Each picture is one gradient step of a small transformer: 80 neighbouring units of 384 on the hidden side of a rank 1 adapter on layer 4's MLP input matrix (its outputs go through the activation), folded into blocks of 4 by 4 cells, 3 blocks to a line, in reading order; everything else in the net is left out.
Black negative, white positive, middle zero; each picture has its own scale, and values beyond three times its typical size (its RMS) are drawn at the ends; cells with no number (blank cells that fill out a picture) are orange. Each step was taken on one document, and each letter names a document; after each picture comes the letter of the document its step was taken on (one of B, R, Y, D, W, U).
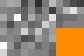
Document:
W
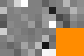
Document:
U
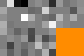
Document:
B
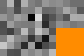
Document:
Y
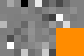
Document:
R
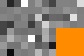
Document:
Y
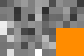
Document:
Y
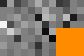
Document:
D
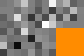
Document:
W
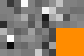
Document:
B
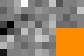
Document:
Y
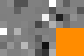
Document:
U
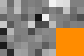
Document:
D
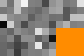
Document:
D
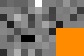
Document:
W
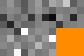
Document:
W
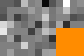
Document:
D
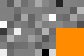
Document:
B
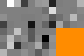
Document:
B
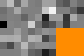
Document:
U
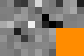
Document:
W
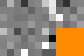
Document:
R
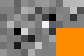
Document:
W
